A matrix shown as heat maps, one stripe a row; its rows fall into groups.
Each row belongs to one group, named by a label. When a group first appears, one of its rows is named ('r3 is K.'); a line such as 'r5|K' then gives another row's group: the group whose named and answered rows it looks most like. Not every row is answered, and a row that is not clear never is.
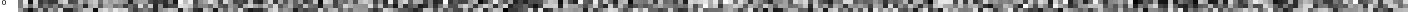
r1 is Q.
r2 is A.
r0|Q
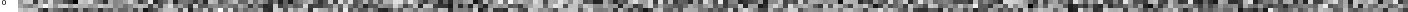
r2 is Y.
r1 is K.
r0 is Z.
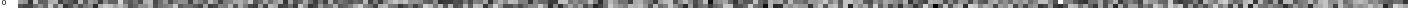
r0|Z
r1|A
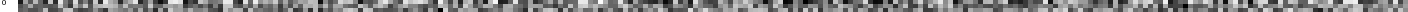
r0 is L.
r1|L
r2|Q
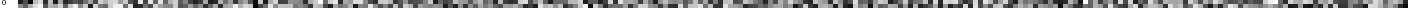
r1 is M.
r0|A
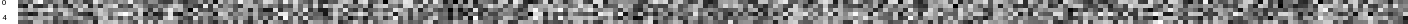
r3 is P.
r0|M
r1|L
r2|K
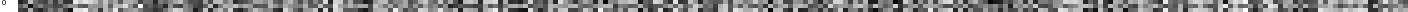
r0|L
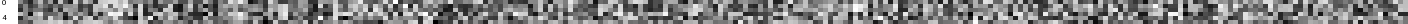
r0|A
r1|P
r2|P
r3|M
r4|A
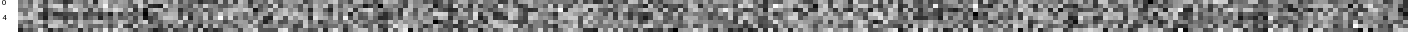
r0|A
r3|Y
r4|Y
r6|Z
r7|P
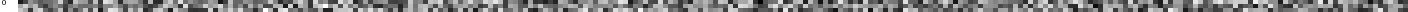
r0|L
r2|M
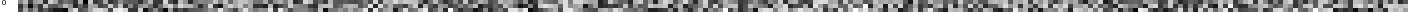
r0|Z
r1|Q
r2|P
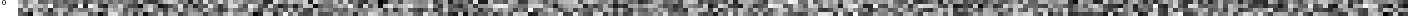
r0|Y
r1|Z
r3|M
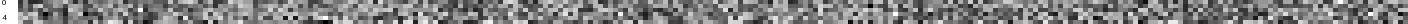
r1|M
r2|P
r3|Y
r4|Y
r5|M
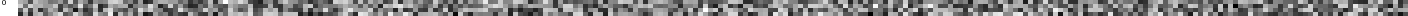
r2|Q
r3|M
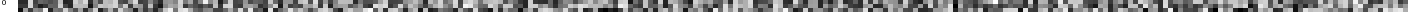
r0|L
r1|L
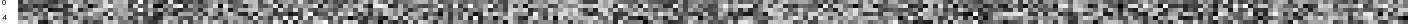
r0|P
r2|P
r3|Z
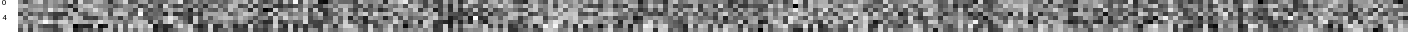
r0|K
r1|Z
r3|P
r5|K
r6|Q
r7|Q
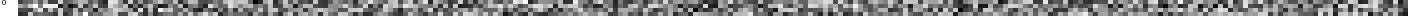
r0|M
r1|Z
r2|A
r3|L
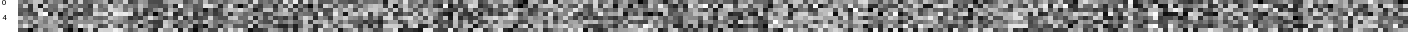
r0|K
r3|P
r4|Z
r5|K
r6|Z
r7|A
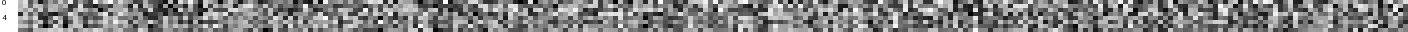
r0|Q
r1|Z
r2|Z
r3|P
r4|Y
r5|A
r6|Y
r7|K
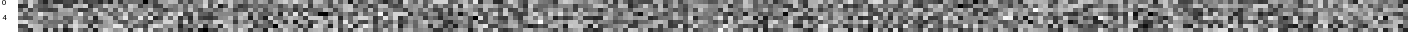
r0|Y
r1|L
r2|Q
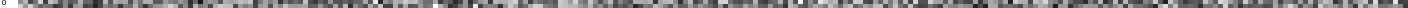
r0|Z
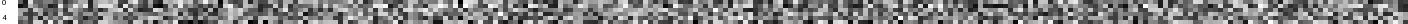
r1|L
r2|M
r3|A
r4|Q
